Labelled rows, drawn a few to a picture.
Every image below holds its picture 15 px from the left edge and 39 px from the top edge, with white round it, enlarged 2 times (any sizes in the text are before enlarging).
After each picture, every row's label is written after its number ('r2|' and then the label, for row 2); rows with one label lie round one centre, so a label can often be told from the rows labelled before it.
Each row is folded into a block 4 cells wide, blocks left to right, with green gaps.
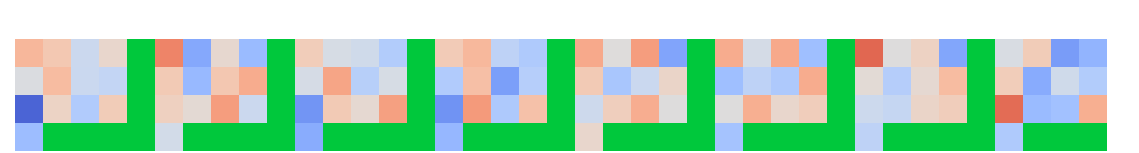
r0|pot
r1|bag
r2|pot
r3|pot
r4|bag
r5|bag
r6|bag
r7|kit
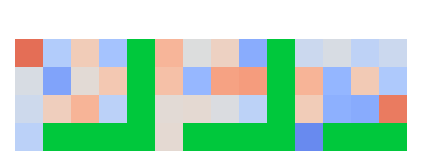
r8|bag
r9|bag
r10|kit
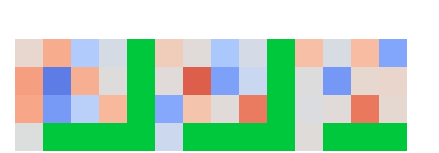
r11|kit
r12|pot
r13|bag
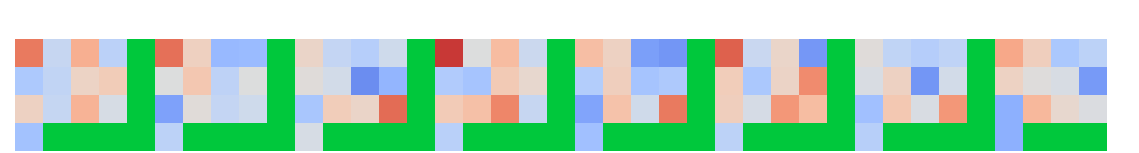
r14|bag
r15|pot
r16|pot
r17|bag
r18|pot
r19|bag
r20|pot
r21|pot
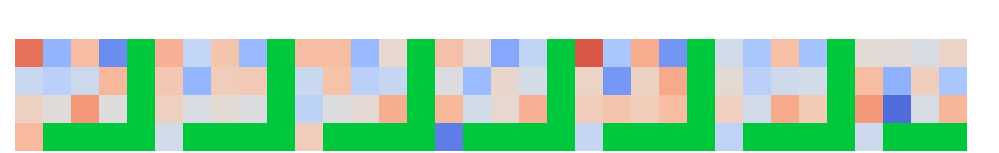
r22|bag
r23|bag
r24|pot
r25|kit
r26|bag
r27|bag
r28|kit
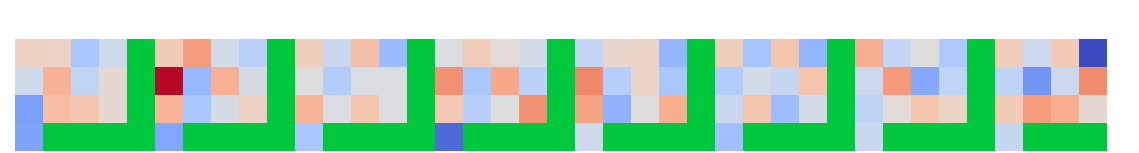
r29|pot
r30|kit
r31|bag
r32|kit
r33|kit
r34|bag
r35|pot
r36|bag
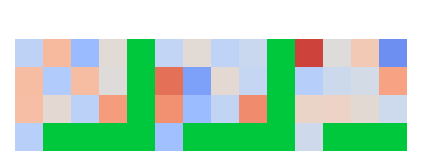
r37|kit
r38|kit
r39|bag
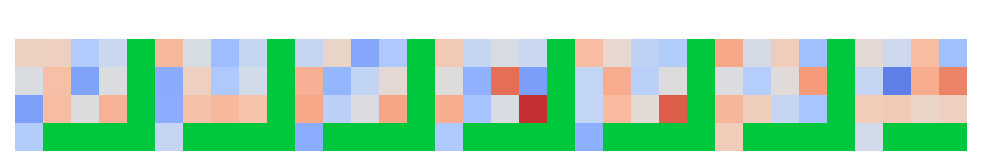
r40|pot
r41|pot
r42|kit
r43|kit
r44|pot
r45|bag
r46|bag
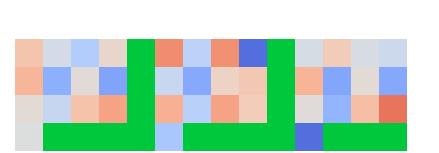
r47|kit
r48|bag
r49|kit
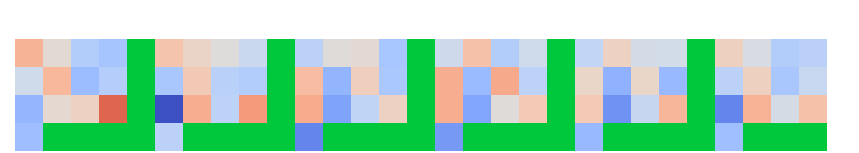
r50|pot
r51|pot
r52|kit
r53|kit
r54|kit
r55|pot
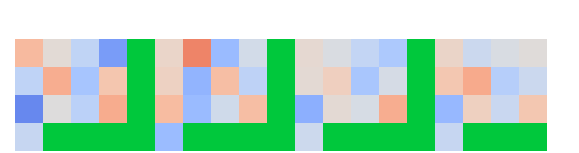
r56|pot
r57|kit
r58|pot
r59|pot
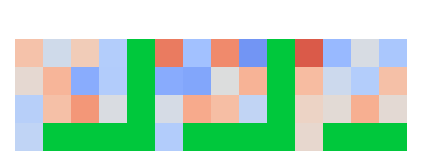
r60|pot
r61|bag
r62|bag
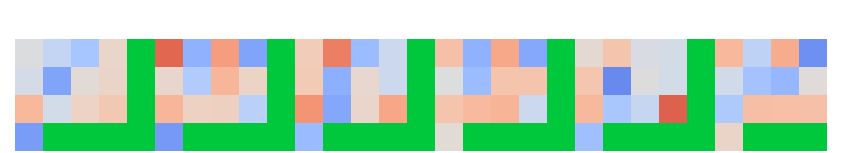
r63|kit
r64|bag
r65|kit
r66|bag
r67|kit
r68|bag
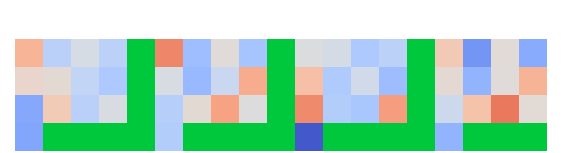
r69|pot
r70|bag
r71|kit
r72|bag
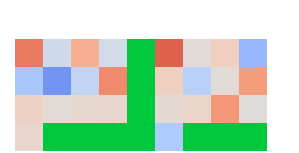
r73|bag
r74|bag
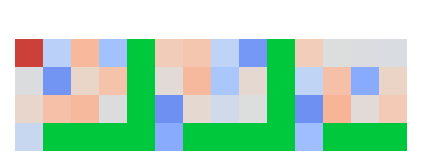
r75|bag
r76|pot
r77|pot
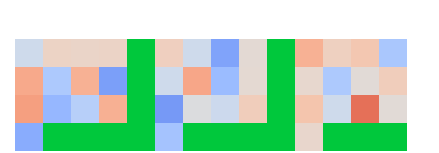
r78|kit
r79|pot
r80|bag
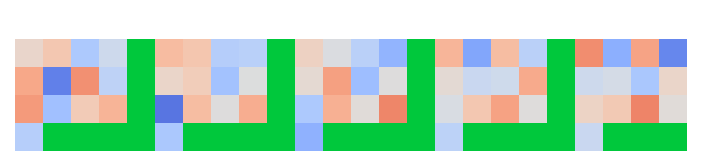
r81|kit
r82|pot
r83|pot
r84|bag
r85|bag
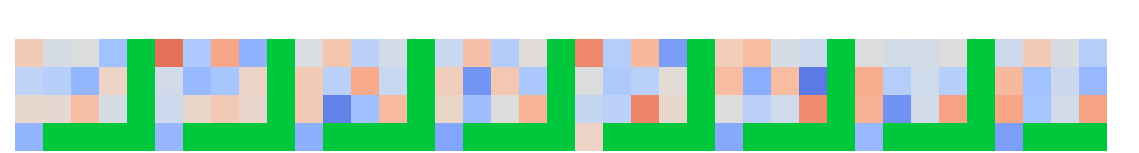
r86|bag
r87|bag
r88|kit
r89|kit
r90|bag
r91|kit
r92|kit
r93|kit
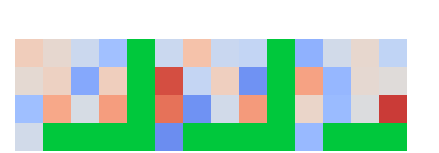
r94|pot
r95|kit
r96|kit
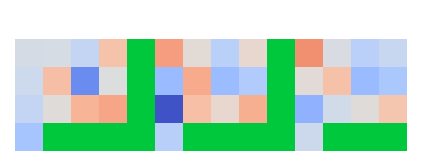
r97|pot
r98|pot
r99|pot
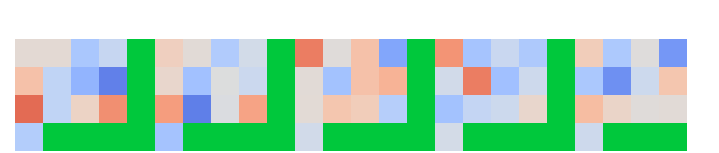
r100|kit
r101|kit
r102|bag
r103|pot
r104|bag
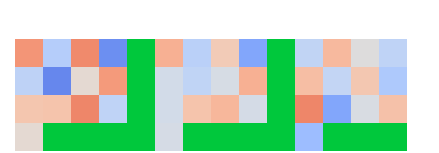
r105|bag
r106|bag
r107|kit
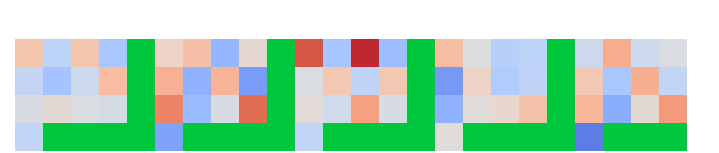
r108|bag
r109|kit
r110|bag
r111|pot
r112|kit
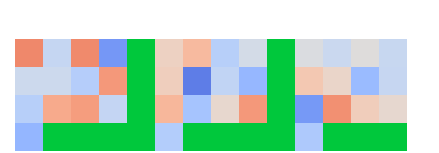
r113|bag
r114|kit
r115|pot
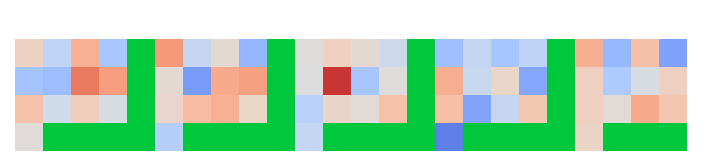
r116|bag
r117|bag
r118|pot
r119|kit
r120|bag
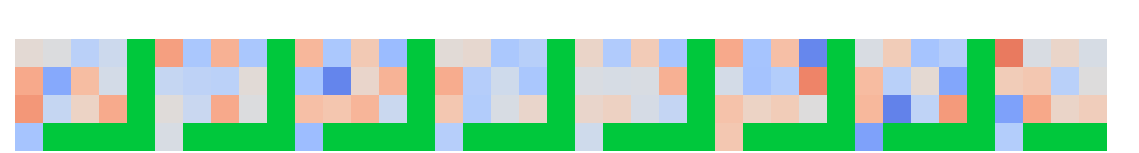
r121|kit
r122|bag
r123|bag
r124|kit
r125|bag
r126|bag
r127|kit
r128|pot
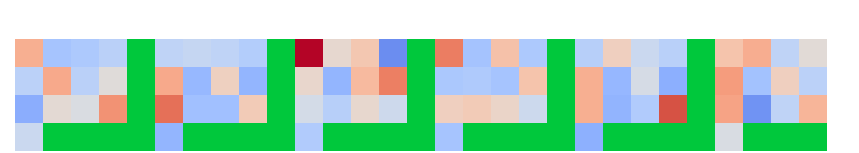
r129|pot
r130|kit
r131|bag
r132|bag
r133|kit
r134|kit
